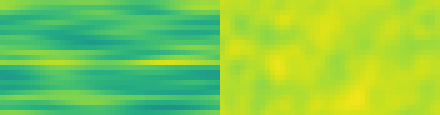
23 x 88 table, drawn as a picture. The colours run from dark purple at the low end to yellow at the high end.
The table splits into one row of 2 panels. Panel 1,1: high, streaked across. Panel 1,2: very high, blotchy, faint in contrast.
